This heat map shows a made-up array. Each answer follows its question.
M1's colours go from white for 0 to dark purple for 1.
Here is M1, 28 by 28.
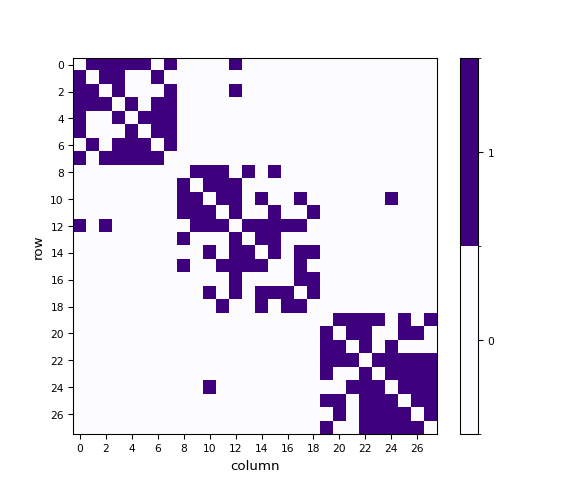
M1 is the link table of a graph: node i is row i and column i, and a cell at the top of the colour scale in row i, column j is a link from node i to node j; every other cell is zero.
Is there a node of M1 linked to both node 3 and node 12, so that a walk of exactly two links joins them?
yes
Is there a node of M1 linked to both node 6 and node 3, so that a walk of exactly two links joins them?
yes
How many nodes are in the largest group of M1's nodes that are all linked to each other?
6
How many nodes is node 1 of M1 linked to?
4
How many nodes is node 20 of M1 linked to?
5
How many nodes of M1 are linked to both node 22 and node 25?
6
